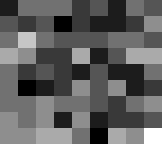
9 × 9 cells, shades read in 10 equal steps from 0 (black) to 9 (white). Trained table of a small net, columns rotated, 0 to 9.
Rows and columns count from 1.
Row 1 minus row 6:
-3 4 3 2 -3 0 -4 3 1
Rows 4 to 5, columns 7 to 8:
3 6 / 1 1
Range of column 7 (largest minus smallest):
5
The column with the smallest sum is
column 6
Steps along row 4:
down down same up down up up same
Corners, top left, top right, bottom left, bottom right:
1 3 5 9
